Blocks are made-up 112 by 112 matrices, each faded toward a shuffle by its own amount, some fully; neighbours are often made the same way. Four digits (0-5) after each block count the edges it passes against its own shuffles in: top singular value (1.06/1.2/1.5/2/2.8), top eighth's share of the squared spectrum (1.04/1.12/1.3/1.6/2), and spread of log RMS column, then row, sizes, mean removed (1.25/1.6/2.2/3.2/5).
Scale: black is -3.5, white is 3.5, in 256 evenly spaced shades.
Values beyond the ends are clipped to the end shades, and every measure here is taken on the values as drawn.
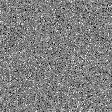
2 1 0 0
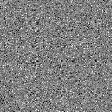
4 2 1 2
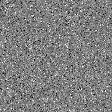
3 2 0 0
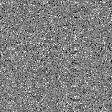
3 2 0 1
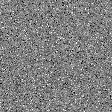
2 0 0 0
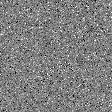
0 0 0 0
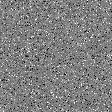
0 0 0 0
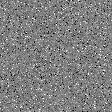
2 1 0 0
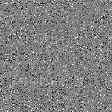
4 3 1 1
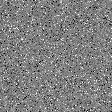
0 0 0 0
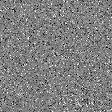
3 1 0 0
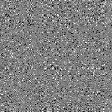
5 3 2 2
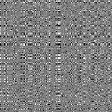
5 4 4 4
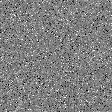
0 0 0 0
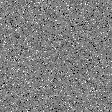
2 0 0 0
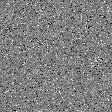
2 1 0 0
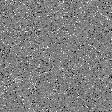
3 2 0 0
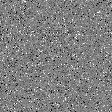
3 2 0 0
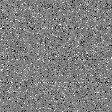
2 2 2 2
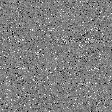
1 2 1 2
